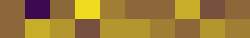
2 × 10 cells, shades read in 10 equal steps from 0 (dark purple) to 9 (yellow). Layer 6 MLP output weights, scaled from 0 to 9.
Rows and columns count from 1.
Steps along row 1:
down up up down down same up down up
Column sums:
8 7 10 12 11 10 9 11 9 9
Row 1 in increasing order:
0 3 4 4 4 4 4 5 7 9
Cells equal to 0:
1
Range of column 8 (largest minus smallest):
3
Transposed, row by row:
4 4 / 0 7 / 4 6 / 9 3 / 5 6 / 4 6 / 4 5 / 7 4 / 3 6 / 4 5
